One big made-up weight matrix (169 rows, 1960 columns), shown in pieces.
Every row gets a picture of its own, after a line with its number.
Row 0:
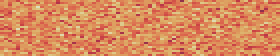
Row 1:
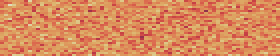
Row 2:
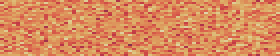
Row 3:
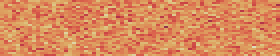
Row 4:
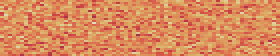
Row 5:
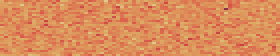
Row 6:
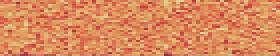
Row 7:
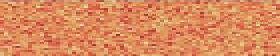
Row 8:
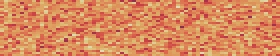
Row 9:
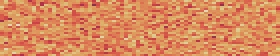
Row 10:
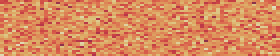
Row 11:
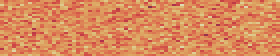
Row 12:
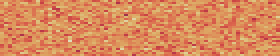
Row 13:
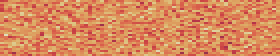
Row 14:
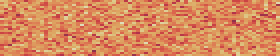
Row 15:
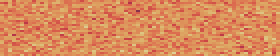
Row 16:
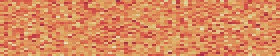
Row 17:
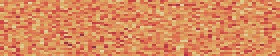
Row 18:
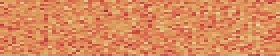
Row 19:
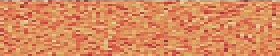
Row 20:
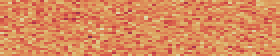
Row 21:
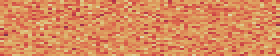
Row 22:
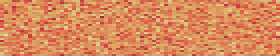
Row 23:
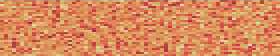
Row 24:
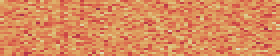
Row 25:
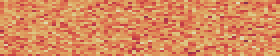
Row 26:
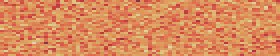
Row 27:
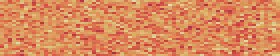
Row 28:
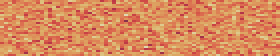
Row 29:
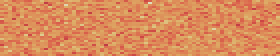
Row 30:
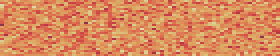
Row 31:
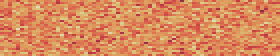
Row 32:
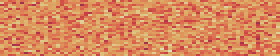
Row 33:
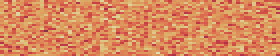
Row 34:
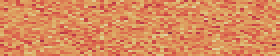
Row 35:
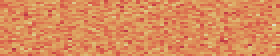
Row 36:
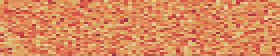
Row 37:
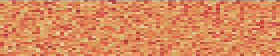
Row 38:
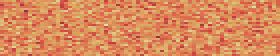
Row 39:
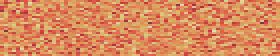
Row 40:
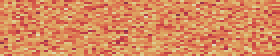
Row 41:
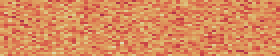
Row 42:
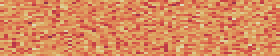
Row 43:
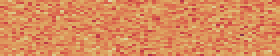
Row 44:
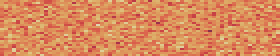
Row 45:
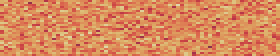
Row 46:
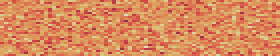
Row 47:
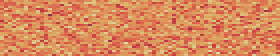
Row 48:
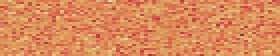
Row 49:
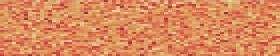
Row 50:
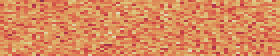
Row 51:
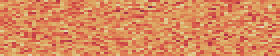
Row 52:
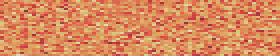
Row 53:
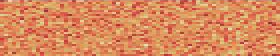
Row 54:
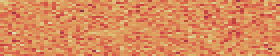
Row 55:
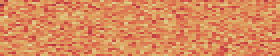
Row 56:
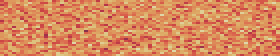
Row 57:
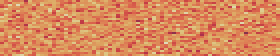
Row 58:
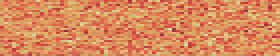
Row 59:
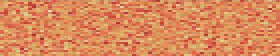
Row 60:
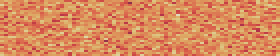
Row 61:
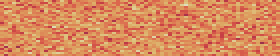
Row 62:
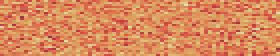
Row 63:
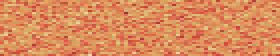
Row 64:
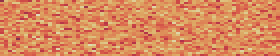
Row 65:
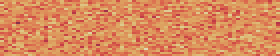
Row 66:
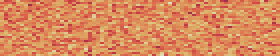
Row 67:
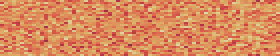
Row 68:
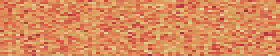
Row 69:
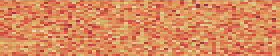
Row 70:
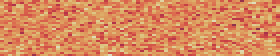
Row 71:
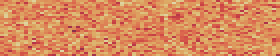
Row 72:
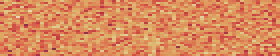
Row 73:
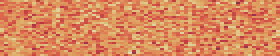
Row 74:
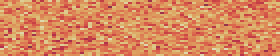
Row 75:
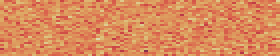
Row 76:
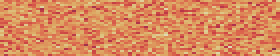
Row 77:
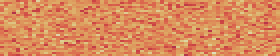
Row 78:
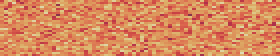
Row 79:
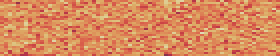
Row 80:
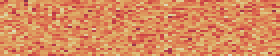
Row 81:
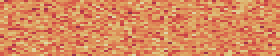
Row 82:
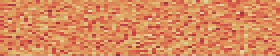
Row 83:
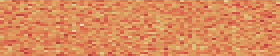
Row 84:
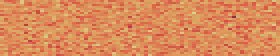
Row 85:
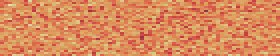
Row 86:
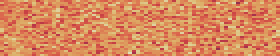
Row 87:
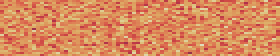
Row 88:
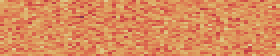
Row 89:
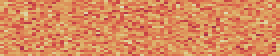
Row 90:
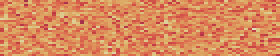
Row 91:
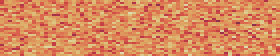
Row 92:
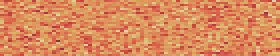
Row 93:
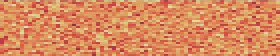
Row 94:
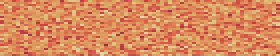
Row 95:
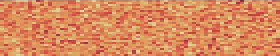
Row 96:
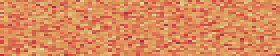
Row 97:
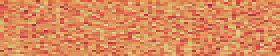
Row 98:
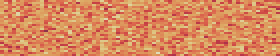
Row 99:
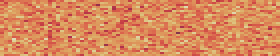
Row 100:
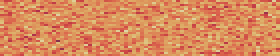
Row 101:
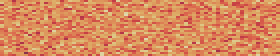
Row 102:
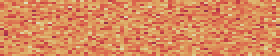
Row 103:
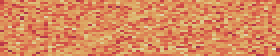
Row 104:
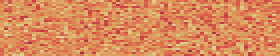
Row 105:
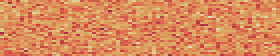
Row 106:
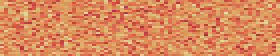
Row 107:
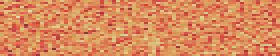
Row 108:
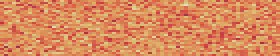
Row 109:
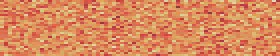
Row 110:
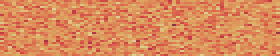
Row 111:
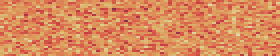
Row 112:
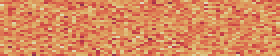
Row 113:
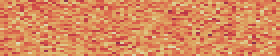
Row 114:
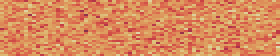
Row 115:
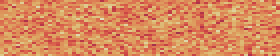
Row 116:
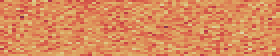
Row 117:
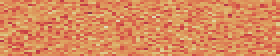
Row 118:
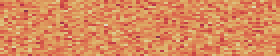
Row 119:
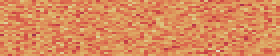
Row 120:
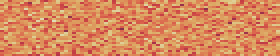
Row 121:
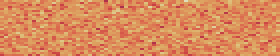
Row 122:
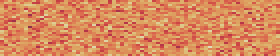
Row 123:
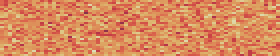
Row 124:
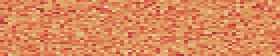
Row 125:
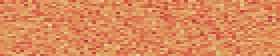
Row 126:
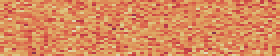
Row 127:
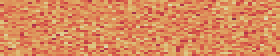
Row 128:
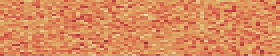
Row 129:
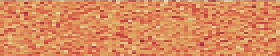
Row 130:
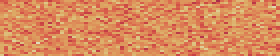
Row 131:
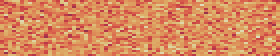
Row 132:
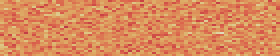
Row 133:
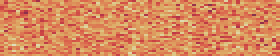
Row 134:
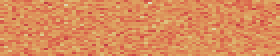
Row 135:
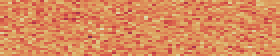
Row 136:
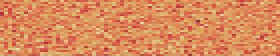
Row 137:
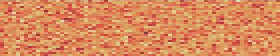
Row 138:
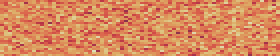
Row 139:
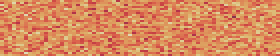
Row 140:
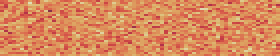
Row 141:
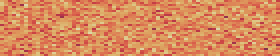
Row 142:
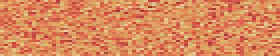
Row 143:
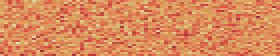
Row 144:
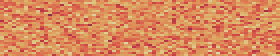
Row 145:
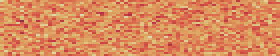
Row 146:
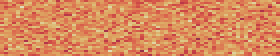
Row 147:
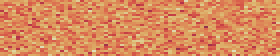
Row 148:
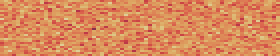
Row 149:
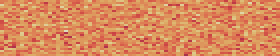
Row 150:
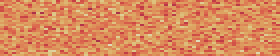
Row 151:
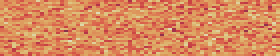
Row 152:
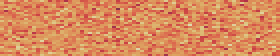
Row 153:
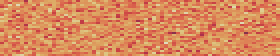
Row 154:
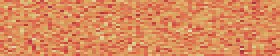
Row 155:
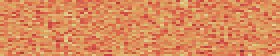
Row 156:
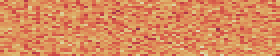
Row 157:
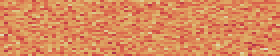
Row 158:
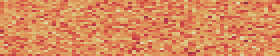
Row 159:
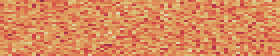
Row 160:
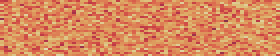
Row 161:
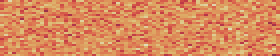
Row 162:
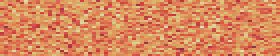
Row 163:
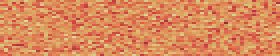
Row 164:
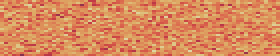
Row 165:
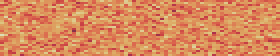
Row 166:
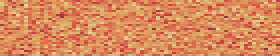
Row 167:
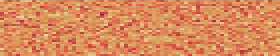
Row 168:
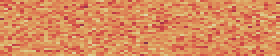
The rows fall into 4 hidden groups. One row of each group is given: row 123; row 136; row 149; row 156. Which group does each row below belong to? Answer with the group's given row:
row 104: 156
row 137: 136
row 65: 123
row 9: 156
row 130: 123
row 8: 136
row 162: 156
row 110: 123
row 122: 149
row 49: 149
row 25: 149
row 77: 149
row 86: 149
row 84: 136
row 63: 156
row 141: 156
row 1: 156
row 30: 156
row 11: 149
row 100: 136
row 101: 123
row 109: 136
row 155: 136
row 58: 149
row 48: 136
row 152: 136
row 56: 136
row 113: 136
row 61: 136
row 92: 136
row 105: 156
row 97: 149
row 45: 149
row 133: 149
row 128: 123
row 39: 149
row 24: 123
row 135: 156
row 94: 123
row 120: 149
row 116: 136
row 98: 156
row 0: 156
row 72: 136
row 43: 136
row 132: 136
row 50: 156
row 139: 123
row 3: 156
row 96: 156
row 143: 156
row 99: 123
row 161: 136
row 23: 149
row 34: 136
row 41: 136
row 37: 123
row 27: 136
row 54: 123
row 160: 123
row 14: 123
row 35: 149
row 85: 156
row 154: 136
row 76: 136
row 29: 123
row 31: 156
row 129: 149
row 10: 123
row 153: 156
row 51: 149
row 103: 136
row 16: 136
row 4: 156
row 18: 123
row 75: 136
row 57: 156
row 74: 136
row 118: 149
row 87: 149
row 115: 123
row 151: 149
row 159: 156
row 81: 156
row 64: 136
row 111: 123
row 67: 123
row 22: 123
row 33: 156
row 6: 156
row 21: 123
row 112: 156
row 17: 149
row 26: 136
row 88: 149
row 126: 156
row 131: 136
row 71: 156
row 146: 136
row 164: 156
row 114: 149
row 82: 156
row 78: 136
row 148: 123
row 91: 136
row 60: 156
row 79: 156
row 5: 149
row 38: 149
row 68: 136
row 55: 156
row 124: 136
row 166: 156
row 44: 149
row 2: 123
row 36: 149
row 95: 149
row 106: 149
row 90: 156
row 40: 136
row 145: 136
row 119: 136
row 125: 156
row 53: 136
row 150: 156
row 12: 123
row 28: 123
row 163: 123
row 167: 136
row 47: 136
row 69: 156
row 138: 123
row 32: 123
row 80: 156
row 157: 136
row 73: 149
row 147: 156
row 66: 156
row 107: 136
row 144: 136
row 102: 123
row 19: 136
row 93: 136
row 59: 149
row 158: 149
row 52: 149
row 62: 136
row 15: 156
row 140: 149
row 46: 123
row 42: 149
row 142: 149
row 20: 156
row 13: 156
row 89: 149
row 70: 136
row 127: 149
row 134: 123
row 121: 149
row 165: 156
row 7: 123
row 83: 123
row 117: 123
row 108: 136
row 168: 123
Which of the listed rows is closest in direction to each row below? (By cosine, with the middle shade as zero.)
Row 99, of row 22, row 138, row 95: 138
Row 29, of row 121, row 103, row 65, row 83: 83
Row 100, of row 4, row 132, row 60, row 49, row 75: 132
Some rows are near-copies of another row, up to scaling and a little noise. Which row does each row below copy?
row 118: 38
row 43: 48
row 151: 58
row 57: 153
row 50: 159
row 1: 85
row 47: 144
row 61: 108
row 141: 166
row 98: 33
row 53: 161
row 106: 89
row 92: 100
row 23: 42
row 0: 31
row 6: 79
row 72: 107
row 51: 142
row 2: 67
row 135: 20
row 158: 25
